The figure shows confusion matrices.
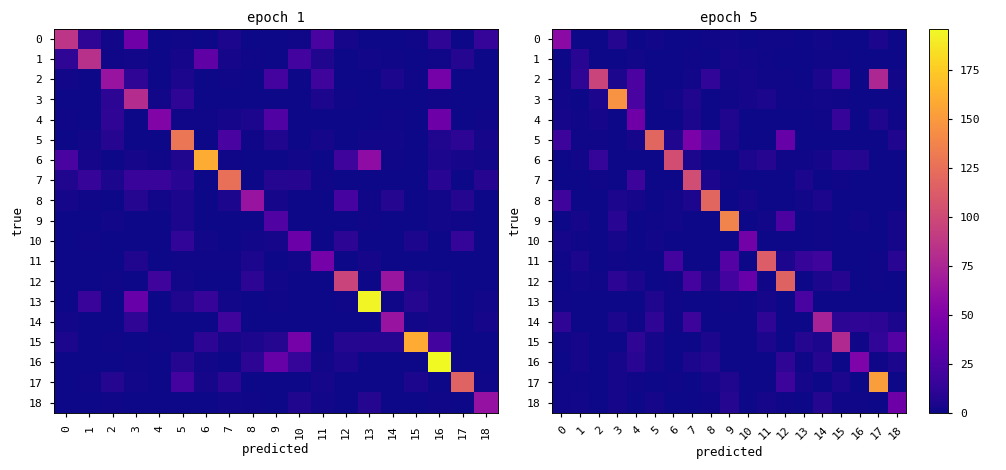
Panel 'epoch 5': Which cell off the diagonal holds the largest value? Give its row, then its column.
2, 17
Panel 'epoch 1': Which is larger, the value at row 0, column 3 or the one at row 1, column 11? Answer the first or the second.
the first
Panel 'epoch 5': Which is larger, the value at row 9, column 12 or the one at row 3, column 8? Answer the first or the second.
the first
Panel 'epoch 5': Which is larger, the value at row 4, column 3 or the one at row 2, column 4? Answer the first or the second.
the second
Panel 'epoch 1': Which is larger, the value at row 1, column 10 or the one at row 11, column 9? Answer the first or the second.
the first
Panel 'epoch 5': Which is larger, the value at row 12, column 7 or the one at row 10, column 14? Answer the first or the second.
the first
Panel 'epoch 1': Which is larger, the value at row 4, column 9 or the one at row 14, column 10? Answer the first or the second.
the first
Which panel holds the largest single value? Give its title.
epoch 1
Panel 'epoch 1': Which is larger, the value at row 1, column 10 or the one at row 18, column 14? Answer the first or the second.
the first
